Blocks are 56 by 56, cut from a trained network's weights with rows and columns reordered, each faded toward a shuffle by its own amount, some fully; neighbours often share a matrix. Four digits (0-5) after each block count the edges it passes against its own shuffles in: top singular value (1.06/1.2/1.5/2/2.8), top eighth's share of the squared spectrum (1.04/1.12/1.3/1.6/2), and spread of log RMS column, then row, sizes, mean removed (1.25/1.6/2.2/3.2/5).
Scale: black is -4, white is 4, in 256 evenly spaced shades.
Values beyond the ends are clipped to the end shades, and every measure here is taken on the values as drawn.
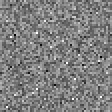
0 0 0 0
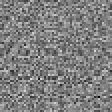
4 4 1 2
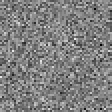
3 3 1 1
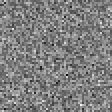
0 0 0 0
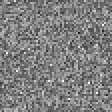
0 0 0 0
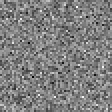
2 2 0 0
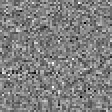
3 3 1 1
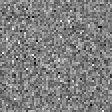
0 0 0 0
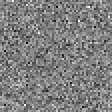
2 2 0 0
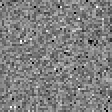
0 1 0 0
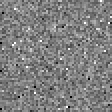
0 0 0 0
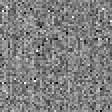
3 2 0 1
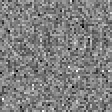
2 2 0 0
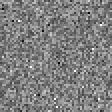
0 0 0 0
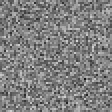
2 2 0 0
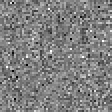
2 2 1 0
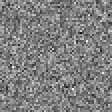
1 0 0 0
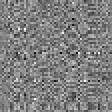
4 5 3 1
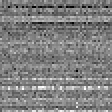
5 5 2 3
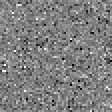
2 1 0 0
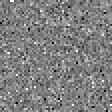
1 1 0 0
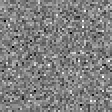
1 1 0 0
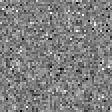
1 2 0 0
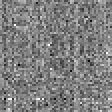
3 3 1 2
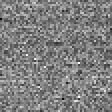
2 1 0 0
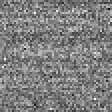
3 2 0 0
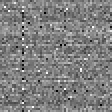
3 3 1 0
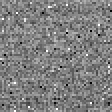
2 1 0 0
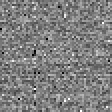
2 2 1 0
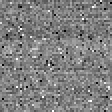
2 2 0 0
